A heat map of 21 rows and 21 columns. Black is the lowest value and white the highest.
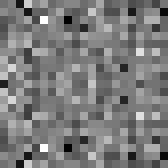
No single row or column stands out from its neighbours. The top and bottom halves mirror each other. There is no seam.
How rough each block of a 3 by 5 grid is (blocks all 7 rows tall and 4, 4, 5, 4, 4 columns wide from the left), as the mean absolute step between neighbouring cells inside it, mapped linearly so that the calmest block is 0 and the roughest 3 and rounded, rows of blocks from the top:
2 1 1 1 2 | 3 0 1 1 0 | 2 1 1 1 2
